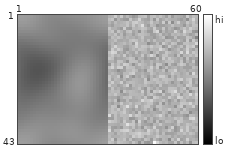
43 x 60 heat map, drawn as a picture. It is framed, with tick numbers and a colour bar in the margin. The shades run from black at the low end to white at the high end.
The table splits into one row of 2 panels. Panel 1,1: middling, smooth. Panel 1,2: high, fine-grained.
